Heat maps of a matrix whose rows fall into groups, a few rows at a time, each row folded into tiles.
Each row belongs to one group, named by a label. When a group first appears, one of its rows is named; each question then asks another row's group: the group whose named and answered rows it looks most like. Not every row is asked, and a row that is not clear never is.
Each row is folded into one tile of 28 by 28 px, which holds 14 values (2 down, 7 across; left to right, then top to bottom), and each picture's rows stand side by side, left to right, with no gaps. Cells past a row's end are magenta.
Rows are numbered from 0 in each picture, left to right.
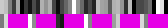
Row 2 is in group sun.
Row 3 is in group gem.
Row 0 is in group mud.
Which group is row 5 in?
gem
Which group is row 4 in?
mud
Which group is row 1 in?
gem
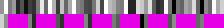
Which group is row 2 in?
sun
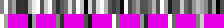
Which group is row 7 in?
mud
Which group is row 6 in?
gem
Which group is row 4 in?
gem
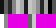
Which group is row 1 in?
mud
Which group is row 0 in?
gem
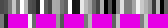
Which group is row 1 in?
gem
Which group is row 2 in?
gem
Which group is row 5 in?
mud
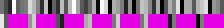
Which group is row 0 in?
gem
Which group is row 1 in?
mud
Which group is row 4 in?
mud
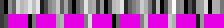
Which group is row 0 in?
sun
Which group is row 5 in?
mud
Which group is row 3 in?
mud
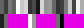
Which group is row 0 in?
sun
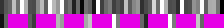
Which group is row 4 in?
gem
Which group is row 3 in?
gem
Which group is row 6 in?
gem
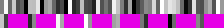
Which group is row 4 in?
mud
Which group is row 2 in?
gem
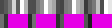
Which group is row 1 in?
sun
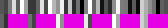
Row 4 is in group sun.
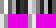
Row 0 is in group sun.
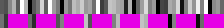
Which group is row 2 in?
sun
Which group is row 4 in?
mud
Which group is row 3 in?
gem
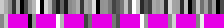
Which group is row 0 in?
mud
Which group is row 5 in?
gem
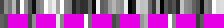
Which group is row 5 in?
mud
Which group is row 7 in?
sun
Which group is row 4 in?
gem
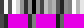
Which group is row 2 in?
sun
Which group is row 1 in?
sun
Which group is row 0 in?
sun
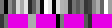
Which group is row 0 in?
sun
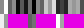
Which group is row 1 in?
sun
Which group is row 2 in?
gem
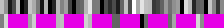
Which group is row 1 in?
mud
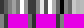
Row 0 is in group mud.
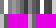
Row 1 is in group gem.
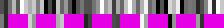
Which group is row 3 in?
sun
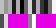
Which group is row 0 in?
mud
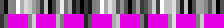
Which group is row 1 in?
mud
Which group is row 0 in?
sun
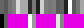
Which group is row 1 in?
gem
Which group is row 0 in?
sun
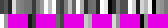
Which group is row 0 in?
gem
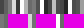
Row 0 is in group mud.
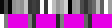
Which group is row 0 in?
gem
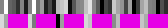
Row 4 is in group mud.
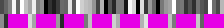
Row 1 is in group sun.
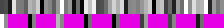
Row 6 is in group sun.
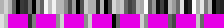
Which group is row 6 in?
gem
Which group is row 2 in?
mud
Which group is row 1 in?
sun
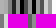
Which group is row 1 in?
sun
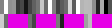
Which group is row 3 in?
mud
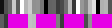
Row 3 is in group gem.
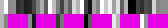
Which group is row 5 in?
gem
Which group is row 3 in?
sun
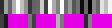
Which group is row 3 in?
sun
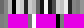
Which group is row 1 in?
mud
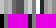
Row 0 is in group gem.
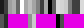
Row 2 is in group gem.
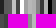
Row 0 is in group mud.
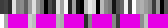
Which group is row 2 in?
mud
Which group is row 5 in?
mud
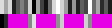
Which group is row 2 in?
mud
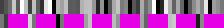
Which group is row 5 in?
gem
